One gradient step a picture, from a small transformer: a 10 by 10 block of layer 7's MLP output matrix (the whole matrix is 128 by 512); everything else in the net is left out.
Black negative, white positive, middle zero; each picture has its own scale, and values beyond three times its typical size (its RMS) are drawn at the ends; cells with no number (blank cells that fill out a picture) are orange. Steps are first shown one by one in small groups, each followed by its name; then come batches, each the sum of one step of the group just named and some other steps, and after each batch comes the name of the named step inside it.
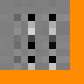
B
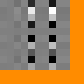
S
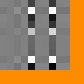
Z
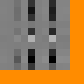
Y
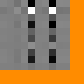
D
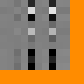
D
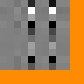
D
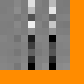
S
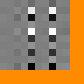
Z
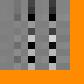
B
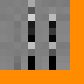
D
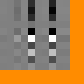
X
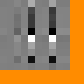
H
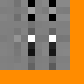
X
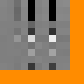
X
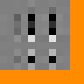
H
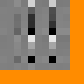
H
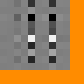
X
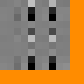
H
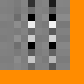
X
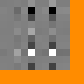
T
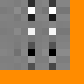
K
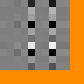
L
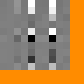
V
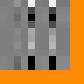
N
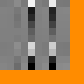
N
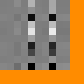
K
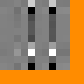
T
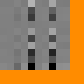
K
